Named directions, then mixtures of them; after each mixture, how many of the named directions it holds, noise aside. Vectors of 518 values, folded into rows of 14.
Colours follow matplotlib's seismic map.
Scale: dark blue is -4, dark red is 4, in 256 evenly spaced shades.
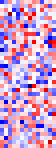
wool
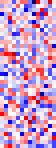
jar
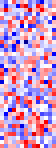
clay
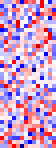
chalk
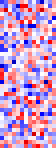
two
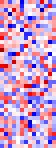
three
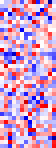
three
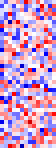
three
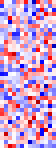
two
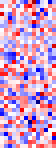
one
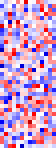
three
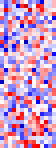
one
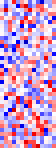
one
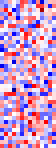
three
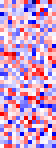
one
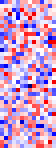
one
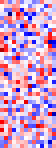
one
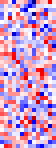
two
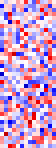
three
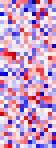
one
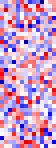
two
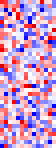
two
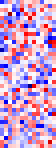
one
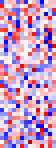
three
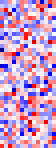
three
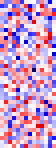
three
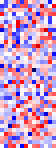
two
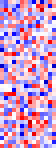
three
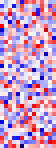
two
